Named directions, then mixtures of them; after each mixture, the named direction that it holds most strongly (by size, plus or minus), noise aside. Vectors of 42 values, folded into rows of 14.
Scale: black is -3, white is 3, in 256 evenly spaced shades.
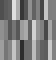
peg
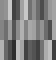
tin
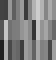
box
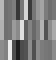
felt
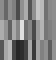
felt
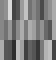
tin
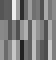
peg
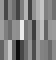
felt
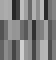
peg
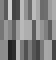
tin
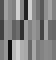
felt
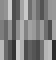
tin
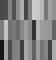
box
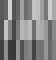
box
